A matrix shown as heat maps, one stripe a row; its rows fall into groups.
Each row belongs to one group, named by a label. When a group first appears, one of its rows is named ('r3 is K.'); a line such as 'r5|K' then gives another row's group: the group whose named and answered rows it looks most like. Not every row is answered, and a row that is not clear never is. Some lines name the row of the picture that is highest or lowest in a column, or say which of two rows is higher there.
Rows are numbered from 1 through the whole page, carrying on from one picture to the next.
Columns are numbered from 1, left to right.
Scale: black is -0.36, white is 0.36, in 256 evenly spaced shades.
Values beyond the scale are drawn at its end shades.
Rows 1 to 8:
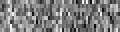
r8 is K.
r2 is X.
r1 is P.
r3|X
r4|K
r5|P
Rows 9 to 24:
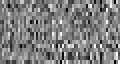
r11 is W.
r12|P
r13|K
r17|X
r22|K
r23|K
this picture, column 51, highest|20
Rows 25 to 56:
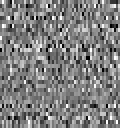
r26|W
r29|X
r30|P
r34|W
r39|K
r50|K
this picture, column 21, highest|36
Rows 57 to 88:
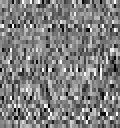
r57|W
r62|X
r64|K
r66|W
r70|K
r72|X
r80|W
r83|P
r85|W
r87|P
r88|W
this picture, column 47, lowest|57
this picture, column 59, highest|85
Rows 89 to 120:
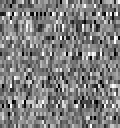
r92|X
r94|K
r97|K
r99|W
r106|K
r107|K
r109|W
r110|X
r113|P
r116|K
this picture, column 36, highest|102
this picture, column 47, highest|102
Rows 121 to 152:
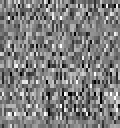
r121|P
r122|W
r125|X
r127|P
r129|K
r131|P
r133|X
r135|P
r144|K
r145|W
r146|K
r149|P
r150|K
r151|W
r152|X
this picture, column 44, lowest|124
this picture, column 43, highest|148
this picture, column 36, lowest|144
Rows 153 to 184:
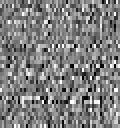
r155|P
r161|P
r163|K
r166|K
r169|K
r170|P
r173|X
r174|K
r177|W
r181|K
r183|K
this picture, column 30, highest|164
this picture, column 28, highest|169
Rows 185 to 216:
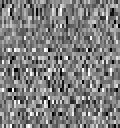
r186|X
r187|X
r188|X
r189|W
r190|W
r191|K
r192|W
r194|K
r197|P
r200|X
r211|P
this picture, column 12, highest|199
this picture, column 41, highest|216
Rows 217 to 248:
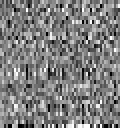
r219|P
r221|W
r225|W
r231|P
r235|P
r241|K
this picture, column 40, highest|248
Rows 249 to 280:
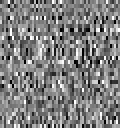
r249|X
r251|X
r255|K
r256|K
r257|K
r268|X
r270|X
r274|K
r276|P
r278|W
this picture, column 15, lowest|256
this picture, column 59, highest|279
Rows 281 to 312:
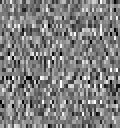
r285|K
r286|P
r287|P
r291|P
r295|X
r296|P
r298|X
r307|X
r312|P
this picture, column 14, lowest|300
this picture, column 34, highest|300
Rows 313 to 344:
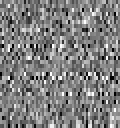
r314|X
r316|W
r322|X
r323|K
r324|X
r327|W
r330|K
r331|W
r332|X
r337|P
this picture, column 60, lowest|327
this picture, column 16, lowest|324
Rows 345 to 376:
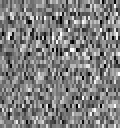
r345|W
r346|K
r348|K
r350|K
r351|K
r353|X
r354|X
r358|K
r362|W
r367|W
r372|W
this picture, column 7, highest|349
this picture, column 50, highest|375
